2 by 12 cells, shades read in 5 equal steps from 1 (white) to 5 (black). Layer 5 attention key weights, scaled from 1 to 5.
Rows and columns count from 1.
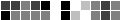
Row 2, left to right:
5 3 3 3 3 1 5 2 1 3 4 3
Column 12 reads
3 3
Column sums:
9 7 6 7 8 2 10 3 3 6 8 6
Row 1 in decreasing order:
5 5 4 4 4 4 3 3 3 2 1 1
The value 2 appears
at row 1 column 9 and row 2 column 8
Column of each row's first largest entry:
5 1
